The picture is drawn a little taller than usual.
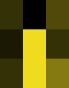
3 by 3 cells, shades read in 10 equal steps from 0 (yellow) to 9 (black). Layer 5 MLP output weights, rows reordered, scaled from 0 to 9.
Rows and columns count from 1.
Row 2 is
8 0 7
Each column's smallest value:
7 0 4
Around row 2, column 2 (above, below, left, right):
9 0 8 7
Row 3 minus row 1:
0 -9 -2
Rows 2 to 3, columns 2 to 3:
0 7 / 0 4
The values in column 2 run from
0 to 9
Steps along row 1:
up down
